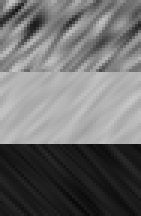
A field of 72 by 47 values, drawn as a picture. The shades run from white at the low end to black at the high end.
It is made of 3 by 1 panels. Panel 1,1: middling, slanting up to the right, strong in contrast. Panel 2,1: low, slanting up to the right, faint in contrast. Panel 3,1: very high, slanting down to the right, faint in contrast.
